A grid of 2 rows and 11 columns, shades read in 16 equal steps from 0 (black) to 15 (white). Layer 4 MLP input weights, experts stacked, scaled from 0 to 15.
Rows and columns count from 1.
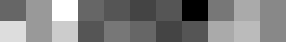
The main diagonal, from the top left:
6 9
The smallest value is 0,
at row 1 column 8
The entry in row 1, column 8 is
0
